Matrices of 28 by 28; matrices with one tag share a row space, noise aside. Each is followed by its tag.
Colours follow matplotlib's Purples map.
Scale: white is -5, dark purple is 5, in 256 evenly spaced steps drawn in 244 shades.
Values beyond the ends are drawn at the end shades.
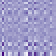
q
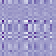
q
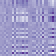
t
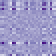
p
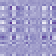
p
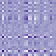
q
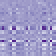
p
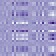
t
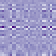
p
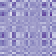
p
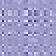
q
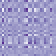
q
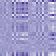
t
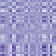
p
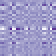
p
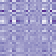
p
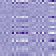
t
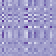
q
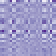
p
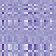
q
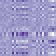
t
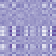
p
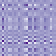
q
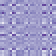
p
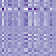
q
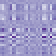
p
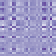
p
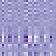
q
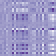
t
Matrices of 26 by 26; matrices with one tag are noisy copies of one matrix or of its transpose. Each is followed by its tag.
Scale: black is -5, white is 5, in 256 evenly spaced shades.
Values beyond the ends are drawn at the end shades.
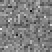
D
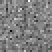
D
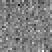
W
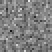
D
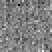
W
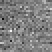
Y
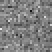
D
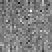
Y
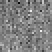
Y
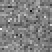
D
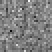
D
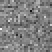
D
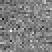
Y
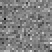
W
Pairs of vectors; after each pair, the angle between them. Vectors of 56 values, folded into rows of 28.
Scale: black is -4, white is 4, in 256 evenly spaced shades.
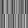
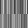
orthogonal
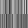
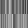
nearly opposite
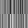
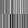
nearly opposite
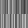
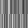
partly aligned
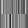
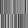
partly opposed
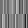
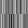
orthogonal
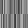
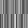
nearly opposite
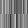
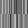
nearly parallel
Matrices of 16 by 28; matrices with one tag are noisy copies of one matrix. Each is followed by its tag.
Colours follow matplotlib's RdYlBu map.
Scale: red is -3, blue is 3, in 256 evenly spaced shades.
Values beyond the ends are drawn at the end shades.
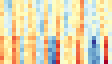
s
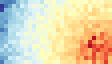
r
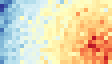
r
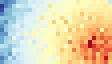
r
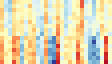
s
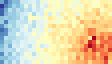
r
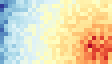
r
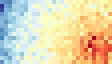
r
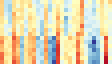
s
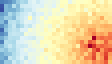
r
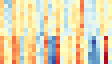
s
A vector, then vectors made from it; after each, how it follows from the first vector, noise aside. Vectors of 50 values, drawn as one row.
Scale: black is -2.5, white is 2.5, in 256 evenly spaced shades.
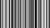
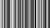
sign-scrambled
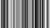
sign-scrambled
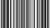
negated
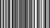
sign-scrambled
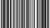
negated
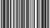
negated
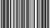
negated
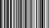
sign-scrambled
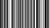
sign-scrambled
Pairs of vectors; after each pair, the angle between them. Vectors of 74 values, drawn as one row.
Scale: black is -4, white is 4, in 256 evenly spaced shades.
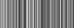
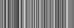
orthogonal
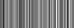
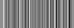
nearly opposite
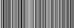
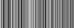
nearly parallel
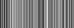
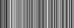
nearly parallel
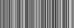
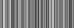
partly opposed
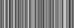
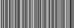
partly aligned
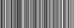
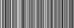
nearly opposite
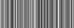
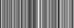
partly opposed
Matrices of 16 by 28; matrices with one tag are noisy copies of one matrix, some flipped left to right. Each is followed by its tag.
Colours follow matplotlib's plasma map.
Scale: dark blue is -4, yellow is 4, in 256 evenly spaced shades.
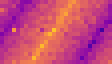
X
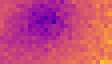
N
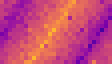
X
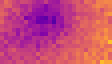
N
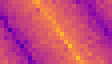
X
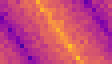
X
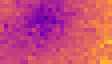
N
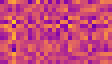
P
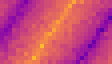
X
